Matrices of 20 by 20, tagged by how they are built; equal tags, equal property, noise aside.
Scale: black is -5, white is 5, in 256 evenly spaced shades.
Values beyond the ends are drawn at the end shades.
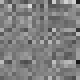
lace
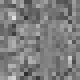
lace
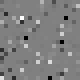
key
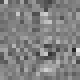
lace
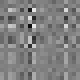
lace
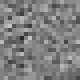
lace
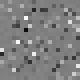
key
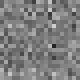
lace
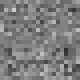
lace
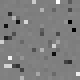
key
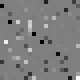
key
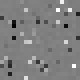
key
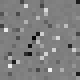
key
